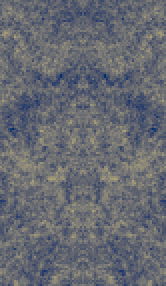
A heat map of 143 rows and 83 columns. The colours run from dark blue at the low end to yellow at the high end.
Histogram: bell-shaped. Seam: none. Slope: none. Average level on the scale: 40%. Grain: blotchy. Mirror symmetry: left to right.
